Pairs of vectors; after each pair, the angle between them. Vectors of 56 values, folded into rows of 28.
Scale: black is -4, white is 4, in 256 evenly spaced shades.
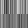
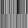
nearly opposite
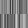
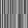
partly aligned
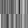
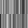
nearly opposite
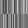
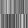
orthogonal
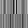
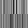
nearly parallel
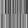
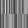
partly opposed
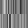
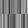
orthogonal
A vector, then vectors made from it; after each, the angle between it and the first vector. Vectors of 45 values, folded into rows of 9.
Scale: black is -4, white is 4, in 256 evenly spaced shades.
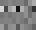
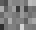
partly aligned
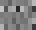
nearly parallel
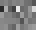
nearly opposite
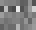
nearly opposite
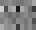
nearly parallel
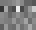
nearly opposite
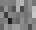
partly opposed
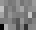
orthogonal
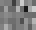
partly opposed
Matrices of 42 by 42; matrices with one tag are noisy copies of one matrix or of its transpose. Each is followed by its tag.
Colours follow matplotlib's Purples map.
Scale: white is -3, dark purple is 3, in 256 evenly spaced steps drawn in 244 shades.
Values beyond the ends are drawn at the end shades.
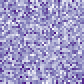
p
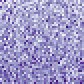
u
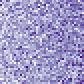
u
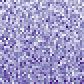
u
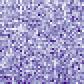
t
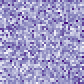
p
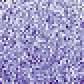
u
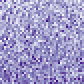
u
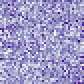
p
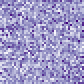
p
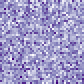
p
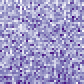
t
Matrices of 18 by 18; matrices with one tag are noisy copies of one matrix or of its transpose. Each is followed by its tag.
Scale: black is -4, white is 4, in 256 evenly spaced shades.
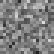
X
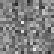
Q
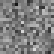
Q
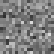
Q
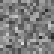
X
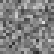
X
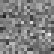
Q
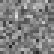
X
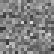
Q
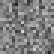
Q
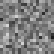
X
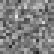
X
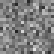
Q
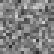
X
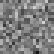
X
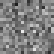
Q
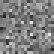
Q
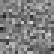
Q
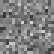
Q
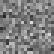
Q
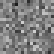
Q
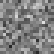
X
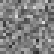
X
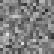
X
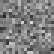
Q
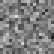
X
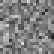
X
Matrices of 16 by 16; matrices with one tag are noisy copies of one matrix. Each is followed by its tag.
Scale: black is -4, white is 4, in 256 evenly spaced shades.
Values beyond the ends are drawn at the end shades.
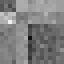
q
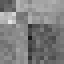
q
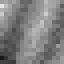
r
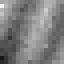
r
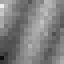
r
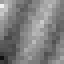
r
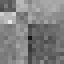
q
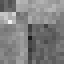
q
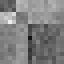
q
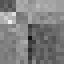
q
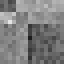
q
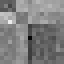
q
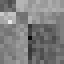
q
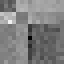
q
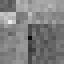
q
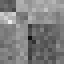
q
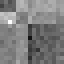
q
